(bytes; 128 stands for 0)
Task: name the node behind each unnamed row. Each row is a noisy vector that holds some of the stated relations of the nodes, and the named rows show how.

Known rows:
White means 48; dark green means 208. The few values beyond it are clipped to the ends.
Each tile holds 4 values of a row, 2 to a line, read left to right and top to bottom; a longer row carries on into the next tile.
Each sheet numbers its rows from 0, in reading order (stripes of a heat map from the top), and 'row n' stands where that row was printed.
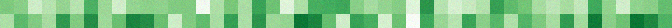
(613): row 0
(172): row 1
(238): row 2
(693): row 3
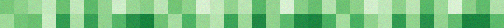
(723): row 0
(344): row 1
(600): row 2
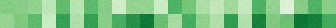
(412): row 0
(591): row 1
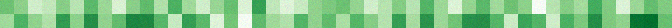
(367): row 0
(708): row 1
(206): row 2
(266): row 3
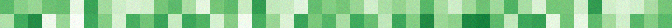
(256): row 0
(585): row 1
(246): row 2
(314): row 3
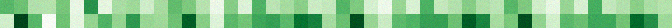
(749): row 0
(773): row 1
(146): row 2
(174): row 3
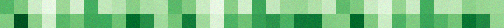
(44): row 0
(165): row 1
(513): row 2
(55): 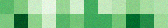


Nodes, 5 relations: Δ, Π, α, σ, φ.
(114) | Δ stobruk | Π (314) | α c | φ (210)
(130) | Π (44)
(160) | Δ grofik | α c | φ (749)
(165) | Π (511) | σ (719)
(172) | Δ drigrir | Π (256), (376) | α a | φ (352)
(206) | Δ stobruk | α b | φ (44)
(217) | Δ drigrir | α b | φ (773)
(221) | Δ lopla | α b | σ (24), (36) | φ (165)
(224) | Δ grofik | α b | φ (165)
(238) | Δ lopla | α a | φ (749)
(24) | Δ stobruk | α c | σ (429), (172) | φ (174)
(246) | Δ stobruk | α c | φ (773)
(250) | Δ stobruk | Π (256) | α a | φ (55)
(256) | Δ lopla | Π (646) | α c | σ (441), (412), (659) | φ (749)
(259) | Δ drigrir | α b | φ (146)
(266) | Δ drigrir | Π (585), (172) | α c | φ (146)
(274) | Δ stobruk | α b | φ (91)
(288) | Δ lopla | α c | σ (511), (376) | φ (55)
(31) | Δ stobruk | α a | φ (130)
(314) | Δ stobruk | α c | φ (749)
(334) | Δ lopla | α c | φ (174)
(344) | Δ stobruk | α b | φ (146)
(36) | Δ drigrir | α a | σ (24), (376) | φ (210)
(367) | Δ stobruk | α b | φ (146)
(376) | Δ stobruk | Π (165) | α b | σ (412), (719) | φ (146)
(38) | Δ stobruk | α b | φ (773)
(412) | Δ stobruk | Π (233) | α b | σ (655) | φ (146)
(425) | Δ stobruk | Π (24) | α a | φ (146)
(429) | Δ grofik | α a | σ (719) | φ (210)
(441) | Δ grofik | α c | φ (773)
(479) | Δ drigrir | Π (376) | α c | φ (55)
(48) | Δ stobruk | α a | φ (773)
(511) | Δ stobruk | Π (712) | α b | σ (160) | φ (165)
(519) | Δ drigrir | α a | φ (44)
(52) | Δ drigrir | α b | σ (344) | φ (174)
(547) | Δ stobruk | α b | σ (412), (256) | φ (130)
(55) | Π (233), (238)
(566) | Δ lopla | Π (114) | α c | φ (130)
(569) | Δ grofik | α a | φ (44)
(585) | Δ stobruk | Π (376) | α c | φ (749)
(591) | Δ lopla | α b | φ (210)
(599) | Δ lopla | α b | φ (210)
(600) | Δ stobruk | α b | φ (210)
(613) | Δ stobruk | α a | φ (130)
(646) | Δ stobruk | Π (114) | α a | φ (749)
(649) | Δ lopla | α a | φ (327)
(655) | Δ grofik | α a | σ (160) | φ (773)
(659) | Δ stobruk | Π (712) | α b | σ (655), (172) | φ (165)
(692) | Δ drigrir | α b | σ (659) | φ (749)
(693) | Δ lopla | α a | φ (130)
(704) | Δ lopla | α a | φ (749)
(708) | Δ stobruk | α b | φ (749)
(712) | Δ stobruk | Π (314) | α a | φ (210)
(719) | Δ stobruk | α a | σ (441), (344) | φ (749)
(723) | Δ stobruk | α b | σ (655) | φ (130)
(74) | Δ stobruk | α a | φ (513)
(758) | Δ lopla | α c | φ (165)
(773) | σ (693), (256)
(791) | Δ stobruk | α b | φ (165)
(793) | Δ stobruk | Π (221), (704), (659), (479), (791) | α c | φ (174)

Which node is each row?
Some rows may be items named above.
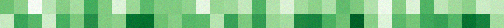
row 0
(266)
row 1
(114)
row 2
(773)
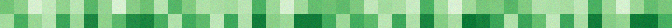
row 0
(344)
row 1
(334)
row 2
(566)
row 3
(758)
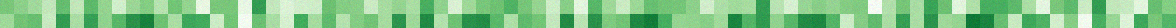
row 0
(723)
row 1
(646)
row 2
(74)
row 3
(221)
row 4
(712)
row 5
(172)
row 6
(585)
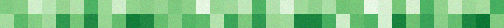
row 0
(425)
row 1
(114)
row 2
(36)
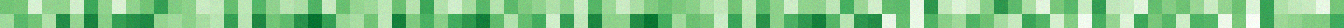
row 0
(569)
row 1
(376)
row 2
(511)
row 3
(288)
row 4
(547)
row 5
(160)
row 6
(585)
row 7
(719)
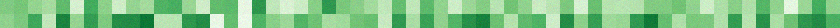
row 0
(655)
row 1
(160)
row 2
(723)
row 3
(24)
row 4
(274)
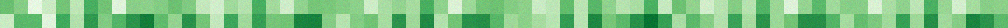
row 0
(52)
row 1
(233)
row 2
(74)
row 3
(376)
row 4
(206)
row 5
(250)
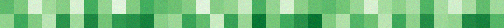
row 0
(224)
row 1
(441)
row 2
(793)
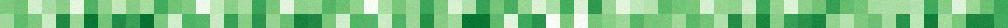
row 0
(429)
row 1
(519)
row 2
(479)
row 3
(692)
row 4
(569)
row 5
(649)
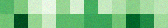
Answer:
(130)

